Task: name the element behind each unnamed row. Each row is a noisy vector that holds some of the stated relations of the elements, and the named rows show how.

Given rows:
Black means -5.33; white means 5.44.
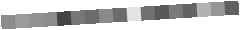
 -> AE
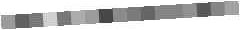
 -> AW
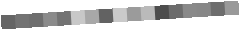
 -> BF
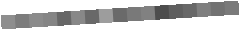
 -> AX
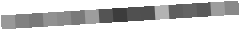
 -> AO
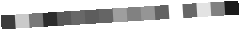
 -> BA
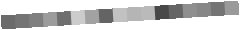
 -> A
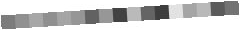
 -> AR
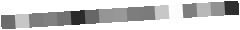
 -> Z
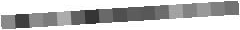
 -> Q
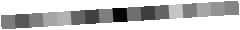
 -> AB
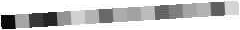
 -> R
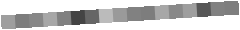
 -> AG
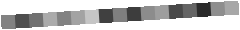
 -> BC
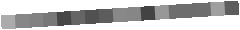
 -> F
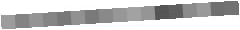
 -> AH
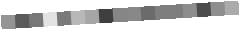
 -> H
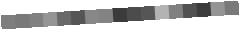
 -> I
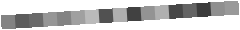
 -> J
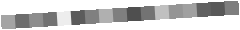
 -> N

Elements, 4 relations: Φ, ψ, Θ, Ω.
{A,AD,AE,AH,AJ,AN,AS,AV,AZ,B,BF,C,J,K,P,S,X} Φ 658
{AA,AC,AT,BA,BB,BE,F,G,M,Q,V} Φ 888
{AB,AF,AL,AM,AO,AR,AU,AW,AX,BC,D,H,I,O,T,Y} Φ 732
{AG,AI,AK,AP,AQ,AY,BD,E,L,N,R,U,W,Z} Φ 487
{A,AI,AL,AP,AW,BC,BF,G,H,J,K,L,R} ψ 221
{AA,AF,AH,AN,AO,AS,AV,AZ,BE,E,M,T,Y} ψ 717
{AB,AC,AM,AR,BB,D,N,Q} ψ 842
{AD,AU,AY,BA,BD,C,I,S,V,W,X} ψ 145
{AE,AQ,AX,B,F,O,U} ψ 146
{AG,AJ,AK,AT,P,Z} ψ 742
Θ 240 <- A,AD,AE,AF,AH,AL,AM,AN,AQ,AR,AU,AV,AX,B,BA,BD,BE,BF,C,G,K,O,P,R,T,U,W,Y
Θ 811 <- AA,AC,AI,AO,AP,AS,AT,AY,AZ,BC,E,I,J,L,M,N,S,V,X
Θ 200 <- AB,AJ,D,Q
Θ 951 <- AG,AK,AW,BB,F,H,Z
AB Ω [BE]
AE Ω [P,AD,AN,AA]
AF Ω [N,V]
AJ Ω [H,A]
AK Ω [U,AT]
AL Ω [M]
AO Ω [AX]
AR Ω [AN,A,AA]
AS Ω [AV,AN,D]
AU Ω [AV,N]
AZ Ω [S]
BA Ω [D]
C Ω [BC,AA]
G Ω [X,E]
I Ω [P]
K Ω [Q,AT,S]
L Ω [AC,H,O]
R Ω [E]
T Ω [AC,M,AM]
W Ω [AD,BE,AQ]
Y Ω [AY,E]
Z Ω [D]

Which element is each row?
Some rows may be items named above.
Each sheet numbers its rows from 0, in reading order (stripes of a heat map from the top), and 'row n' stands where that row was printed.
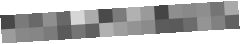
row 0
AL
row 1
B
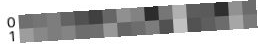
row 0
AT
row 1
AZ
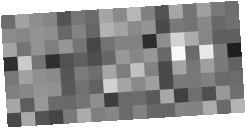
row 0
C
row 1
AD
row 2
BB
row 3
BA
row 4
C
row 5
P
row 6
AA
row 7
Y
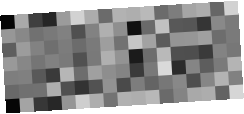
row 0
R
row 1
X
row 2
W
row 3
X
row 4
E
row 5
AJ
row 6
R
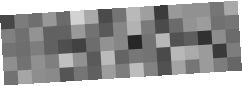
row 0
AL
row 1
BE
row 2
AT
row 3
AM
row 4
C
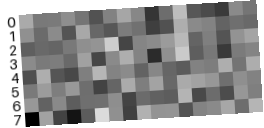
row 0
S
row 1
AC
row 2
L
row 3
AY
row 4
Y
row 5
AK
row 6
M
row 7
G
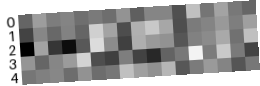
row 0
AU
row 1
K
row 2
G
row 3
D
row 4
BD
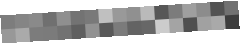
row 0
BD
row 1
AS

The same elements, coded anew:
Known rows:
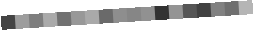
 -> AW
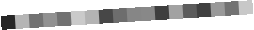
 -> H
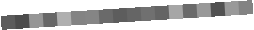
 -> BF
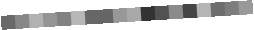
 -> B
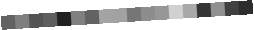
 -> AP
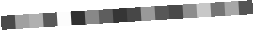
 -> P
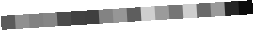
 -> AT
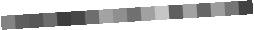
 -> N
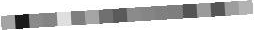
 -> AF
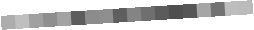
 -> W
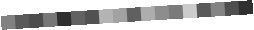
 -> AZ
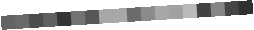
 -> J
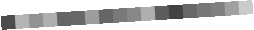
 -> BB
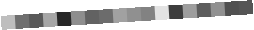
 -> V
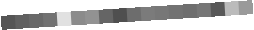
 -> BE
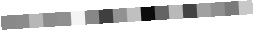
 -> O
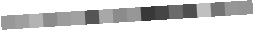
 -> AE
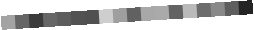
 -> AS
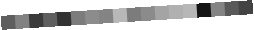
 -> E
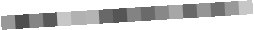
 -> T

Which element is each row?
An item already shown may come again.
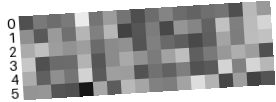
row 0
BE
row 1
AM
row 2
W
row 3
D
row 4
AR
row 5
L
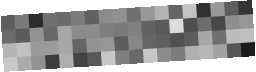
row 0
AA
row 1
R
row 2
W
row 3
AJ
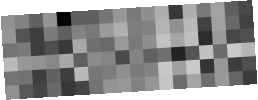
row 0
S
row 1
AO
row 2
M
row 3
C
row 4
M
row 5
N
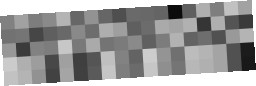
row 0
AD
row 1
BC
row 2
Y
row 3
AJ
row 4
AJ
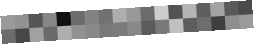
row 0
X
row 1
G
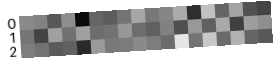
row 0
S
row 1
K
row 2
AC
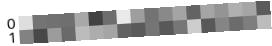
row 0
AB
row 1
AL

